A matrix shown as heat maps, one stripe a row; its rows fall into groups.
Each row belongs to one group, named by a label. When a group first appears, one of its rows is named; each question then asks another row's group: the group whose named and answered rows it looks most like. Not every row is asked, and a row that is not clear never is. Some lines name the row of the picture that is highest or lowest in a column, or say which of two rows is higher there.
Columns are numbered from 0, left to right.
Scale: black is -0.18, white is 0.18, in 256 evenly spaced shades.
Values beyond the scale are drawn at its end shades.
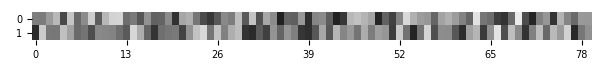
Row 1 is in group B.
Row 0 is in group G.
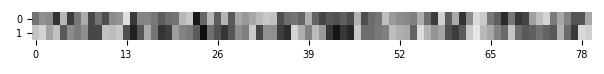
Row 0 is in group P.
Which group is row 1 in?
G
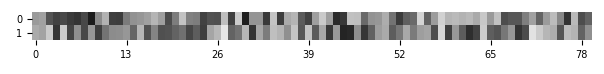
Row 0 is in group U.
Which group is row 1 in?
P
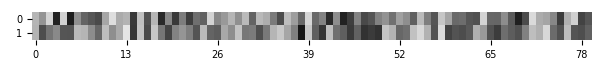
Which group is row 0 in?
P
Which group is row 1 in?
P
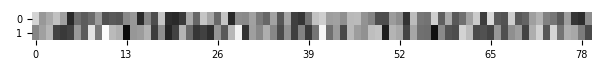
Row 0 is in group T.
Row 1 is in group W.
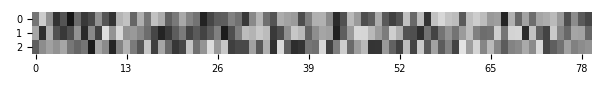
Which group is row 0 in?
U
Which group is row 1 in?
W
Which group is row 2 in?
T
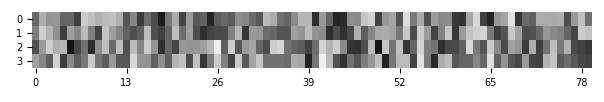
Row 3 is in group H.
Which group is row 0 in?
G
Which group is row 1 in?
G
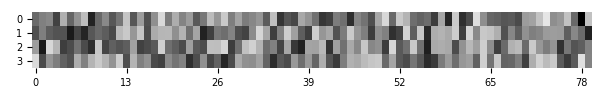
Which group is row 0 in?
P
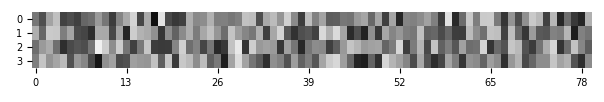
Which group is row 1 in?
B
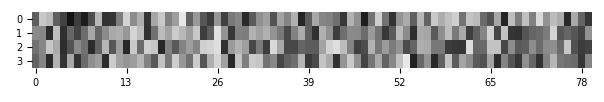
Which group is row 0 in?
U
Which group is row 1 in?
H
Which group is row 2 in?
B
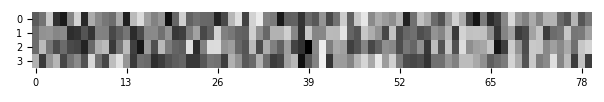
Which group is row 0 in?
W
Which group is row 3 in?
W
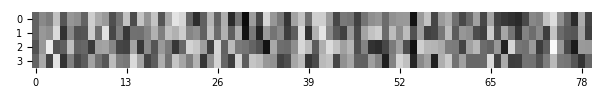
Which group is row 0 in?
H
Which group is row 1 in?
H
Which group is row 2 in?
B
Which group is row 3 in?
H
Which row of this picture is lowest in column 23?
0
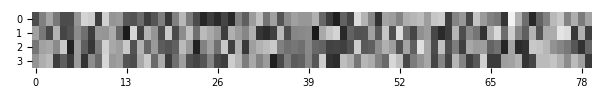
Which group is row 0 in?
G
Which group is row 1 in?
B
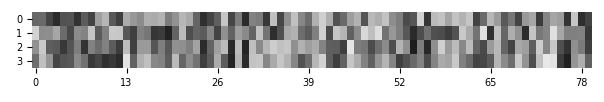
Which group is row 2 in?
U
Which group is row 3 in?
U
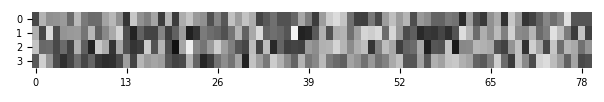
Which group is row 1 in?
W
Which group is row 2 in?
T
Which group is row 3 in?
U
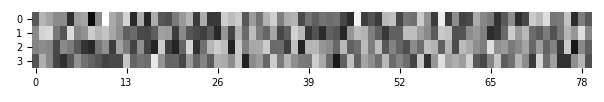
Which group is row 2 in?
T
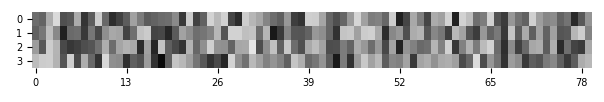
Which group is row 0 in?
T
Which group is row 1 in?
W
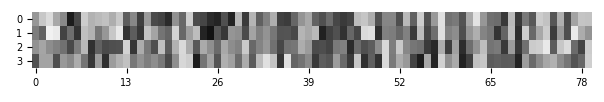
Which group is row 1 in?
G
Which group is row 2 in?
P
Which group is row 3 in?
P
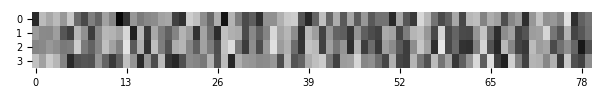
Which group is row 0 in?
B
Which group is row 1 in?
P
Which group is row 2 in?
P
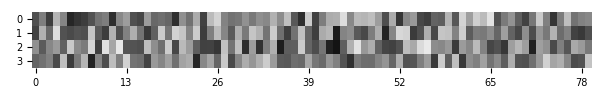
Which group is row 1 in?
H
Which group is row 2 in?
G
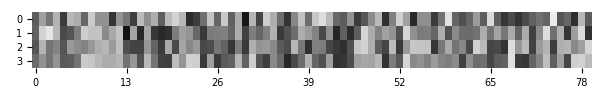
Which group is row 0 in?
H
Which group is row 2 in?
G
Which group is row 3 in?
G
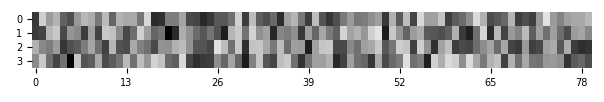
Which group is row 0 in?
G
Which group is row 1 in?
W
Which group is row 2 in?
H
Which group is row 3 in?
U
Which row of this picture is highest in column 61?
3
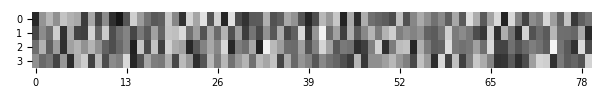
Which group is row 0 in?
B
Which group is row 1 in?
H
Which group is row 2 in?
H
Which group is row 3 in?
P
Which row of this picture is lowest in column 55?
1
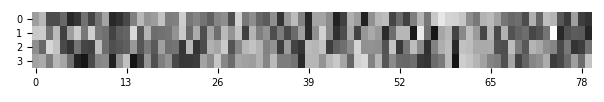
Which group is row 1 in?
H
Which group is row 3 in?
T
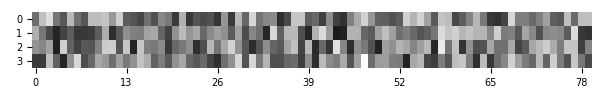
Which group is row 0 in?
G
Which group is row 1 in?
U
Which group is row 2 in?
P
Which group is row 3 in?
W
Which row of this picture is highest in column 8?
0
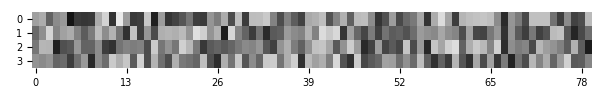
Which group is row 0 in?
T
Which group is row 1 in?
B
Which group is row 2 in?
U
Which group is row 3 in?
P
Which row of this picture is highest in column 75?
1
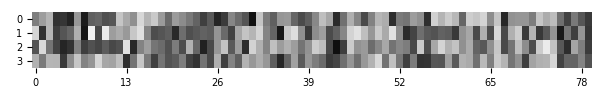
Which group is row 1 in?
W
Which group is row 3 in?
W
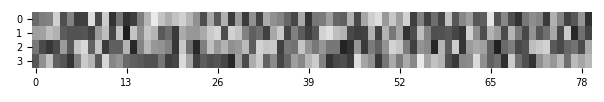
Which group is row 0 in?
H
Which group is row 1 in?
B
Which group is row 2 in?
P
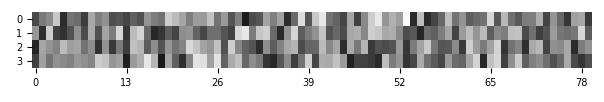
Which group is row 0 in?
H
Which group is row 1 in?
W
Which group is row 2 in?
B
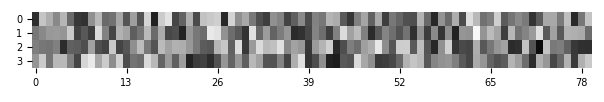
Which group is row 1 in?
T
